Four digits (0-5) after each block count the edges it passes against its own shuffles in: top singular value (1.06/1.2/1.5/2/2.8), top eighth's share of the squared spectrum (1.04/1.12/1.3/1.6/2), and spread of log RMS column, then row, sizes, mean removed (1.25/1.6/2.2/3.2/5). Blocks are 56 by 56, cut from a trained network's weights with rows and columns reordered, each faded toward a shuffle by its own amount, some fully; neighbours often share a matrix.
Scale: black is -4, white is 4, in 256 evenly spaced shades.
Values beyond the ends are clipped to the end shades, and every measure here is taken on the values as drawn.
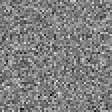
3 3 0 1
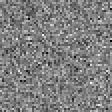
2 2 0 0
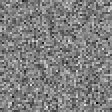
1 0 0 0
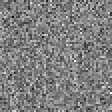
2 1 0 0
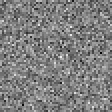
1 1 0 0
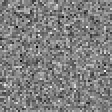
0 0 0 0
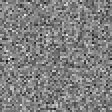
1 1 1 0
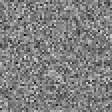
1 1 0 0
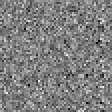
3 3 1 1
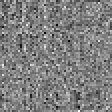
3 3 2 1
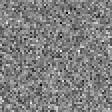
0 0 0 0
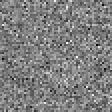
2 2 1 0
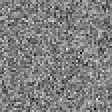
0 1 0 0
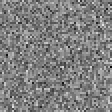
2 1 0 0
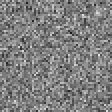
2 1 0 0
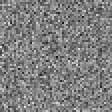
0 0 0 0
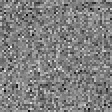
2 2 0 1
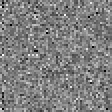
3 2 1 1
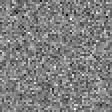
1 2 0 0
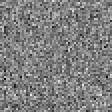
2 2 1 0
